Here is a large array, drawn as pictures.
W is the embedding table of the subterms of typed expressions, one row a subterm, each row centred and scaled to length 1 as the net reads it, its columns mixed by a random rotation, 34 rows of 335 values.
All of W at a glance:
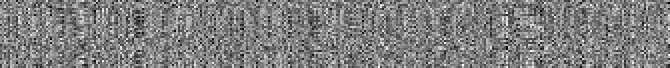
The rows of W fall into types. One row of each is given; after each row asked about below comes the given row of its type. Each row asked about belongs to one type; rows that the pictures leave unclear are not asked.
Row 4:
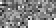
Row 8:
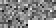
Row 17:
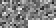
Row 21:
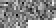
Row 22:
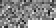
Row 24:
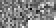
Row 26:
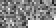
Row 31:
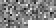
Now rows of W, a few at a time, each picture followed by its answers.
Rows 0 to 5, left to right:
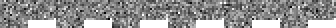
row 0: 31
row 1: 22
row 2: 26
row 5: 21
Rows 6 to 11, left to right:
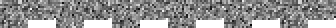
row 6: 4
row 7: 21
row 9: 17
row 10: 8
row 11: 4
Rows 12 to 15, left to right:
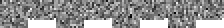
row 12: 17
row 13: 8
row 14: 17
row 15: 26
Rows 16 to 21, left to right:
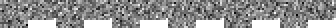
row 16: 8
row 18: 31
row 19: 21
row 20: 8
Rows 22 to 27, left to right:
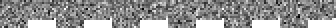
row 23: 24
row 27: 17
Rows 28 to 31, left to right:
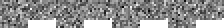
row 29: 22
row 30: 21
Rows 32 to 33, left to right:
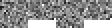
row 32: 22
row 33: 22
